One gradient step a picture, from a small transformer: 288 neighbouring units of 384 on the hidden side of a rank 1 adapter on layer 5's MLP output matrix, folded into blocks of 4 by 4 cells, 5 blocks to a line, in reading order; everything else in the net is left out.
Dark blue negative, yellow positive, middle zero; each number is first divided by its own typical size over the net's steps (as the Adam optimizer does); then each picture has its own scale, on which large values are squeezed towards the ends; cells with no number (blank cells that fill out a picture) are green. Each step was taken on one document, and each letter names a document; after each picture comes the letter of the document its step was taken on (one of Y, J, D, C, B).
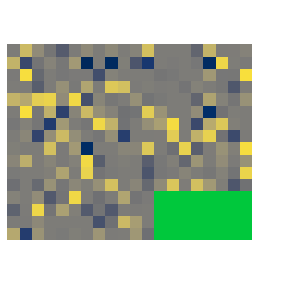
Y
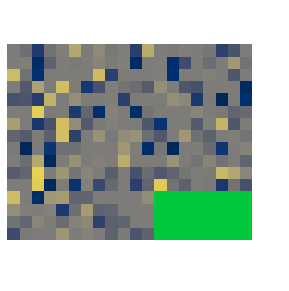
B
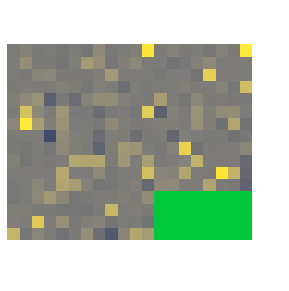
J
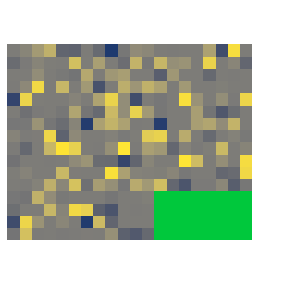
B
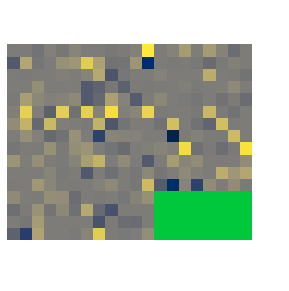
Y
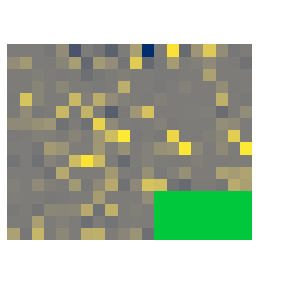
J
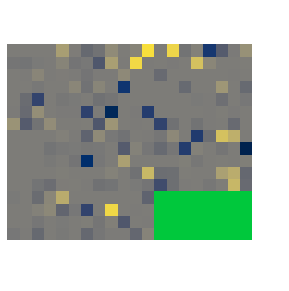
J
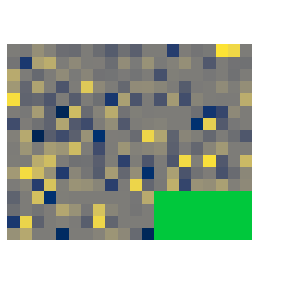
B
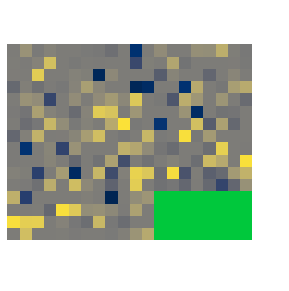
B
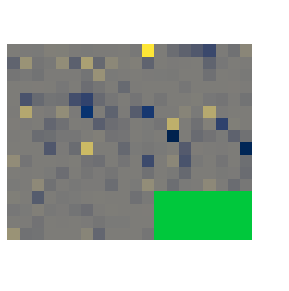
Y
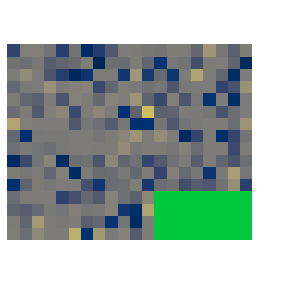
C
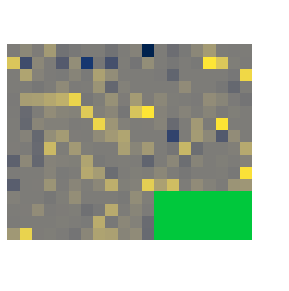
Y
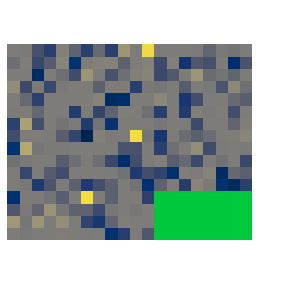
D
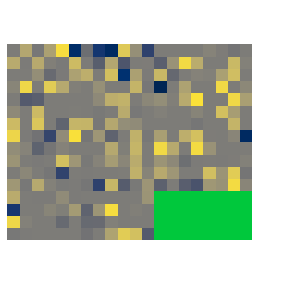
D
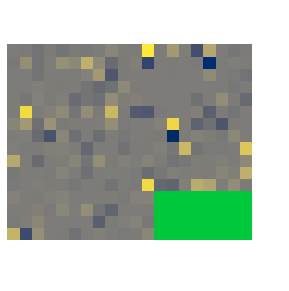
Y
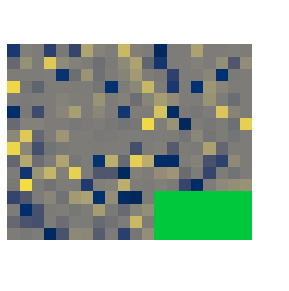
C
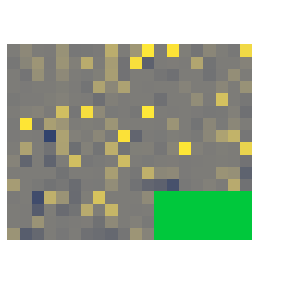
J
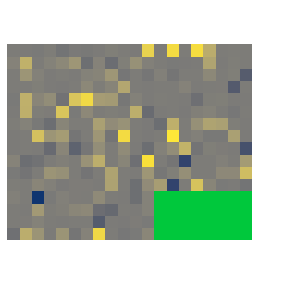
Y
